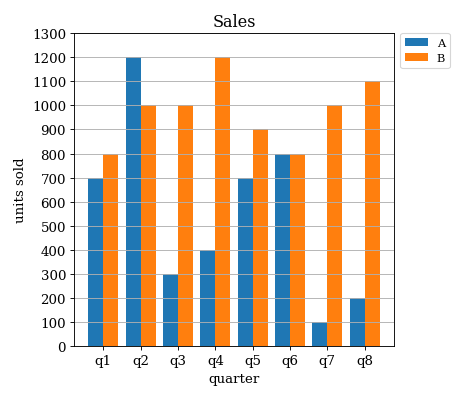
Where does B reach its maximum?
q4
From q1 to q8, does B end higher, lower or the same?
higher
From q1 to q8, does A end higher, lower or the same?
lower
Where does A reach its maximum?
q2
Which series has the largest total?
B
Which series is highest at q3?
B
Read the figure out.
Title: Sales
x-axis: quarter, ticks q1 q2 q3 q4 q5 q6 q7 q8
y-axis: units sold, ticks 0 100 200 300 400 500 600 700 800 900 1000 1100 1200 1300
Legend: A, B
Values:
A: 700 1200 300 400 700 800 100 200
B: 800 1000 1000 1200 900 800 1000 1100
